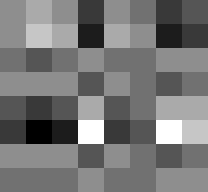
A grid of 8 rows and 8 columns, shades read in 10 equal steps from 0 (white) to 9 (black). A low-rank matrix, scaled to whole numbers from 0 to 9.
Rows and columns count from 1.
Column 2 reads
3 2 6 4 7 9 4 5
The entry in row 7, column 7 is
6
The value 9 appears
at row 6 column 2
